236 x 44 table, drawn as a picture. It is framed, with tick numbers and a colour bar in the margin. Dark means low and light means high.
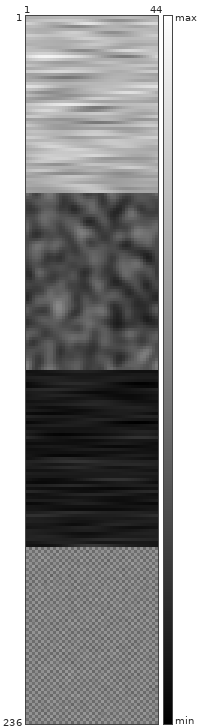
The table splits into 4 rows of 1 panel. Panel 1,1: high, streaked across. Panel 2,1: low, blotchy. Panel 3,1: very low, streaked across, faint in contrast. Panel 4,1: middling, checkered.
